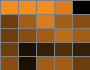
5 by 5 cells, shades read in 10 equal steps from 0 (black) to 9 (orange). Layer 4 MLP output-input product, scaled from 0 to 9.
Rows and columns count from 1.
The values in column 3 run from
2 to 9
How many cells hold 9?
3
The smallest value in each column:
4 1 2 3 0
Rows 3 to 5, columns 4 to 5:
7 6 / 3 2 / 6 4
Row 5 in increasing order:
1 4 5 6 6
